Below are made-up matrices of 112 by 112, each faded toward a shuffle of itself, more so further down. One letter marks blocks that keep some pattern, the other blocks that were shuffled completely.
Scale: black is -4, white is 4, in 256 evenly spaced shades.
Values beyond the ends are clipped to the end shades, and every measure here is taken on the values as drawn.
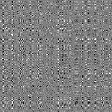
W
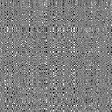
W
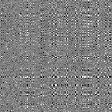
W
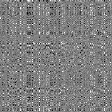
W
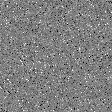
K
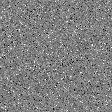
K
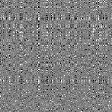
W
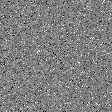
K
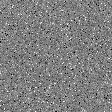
K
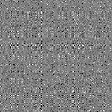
W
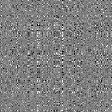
W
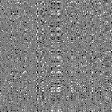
W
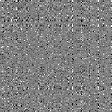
W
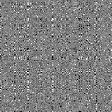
W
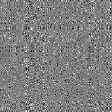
W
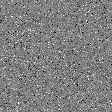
K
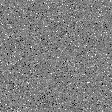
K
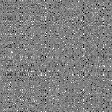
W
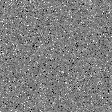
K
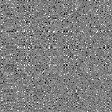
W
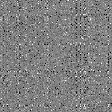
W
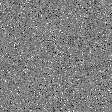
K
